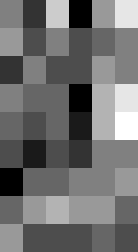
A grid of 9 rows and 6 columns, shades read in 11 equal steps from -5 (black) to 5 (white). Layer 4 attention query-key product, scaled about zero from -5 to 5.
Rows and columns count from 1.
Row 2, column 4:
-2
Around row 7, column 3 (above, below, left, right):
-2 2 -1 0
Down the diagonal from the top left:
0 -2 -2 -5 2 0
